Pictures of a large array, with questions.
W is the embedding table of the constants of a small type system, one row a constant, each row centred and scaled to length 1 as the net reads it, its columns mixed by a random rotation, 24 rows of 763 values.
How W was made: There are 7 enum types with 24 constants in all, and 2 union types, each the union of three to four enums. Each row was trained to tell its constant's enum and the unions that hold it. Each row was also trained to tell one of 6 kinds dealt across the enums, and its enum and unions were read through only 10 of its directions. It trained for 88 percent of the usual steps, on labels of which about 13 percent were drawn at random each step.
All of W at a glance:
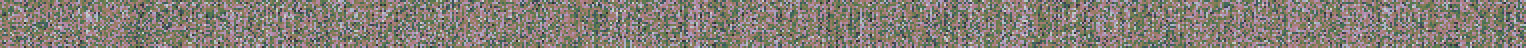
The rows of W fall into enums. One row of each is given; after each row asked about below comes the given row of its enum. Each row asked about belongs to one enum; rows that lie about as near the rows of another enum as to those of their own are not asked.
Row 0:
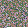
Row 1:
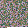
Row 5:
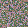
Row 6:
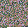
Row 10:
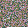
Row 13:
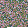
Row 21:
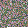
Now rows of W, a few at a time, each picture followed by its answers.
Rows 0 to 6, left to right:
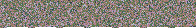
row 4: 10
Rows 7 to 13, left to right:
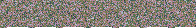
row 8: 0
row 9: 6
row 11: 13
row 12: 21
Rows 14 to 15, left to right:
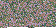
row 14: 6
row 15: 0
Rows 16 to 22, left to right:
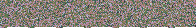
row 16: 5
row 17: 10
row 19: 13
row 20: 5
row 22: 13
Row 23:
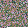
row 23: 0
